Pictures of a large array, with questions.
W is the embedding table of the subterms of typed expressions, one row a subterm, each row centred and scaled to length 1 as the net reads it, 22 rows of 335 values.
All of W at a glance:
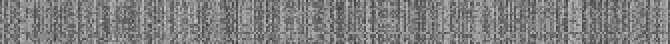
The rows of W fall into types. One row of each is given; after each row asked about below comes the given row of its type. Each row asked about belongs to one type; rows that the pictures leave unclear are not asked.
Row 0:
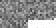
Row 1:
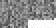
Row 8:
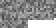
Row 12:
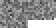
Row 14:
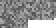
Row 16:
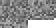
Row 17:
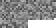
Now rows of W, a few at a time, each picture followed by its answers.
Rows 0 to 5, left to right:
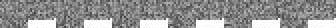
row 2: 1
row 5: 8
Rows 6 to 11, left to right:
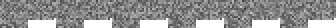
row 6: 17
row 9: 14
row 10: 14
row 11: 14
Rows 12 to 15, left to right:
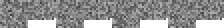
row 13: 12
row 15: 12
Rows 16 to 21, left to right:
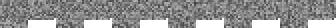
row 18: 17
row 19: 0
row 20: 12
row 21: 1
